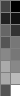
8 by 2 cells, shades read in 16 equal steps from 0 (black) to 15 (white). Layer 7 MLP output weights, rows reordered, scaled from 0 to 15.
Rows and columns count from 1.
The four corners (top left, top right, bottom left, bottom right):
4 0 5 15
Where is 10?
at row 6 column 1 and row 7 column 1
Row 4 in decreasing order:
7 5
